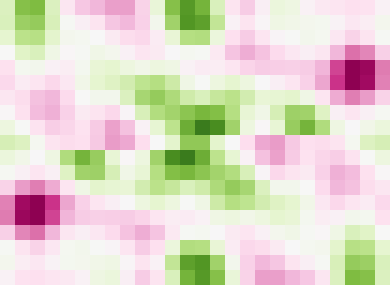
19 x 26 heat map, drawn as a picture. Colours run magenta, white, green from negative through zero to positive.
Ninth with the highest average: centre. Symmetry: a half turn. Slope: none. Lone odd cells: none.
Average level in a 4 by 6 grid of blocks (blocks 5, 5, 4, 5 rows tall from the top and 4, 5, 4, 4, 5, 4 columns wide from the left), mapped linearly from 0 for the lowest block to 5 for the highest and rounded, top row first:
423220 | 115531 | 035521 | 022324
